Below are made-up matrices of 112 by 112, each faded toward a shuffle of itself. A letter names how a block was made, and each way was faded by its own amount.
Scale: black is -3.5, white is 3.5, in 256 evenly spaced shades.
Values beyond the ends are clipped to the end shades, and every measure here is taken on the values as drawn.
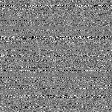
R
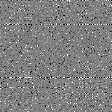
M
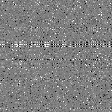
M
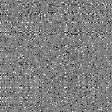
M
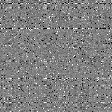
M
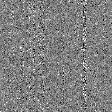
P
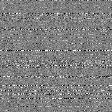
R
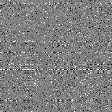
M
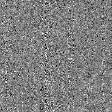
P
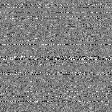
R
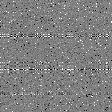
M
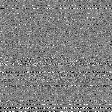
R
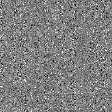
P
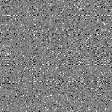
M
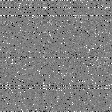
M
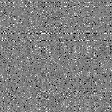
M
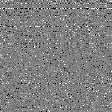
M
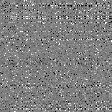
M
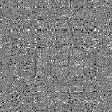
M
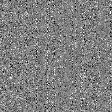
P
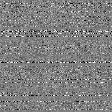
R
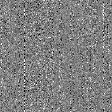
P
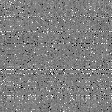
M
